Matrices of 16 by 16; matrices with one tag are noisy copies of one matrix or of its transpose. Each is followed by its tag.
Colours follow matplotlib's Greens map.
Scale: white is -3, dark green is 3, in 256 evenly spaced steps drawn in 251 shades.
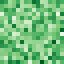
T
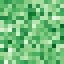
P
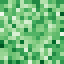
T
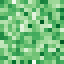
T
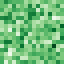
P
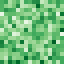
T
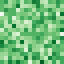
T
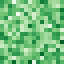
T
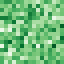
P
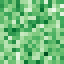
P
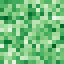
P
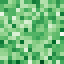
T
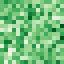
P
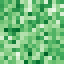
P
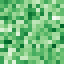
P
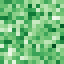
P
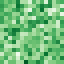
P
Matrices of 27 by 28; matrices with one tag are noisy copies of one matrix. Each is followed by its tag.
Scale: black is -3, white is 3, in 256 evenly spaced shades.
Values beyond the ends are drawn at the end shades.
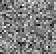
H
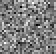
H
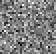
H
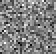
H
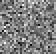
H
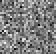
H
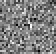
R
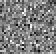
R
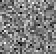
H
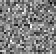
R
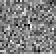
R
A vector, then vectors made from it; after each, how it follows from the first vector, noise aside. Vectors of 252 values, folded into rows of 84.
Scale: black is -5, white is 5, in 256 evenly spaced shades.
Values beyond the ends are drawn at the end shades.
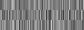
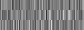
sign-scrambled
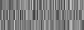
reversed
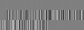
partly zeroed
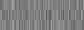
shrunk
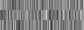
sign-scrambled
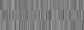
shrunk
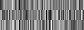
scaled up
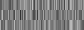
reversed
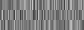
reversed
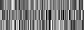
scaled up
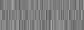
shrunk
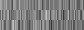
sign-scrambled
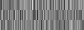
reversed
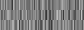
sign-scrambled
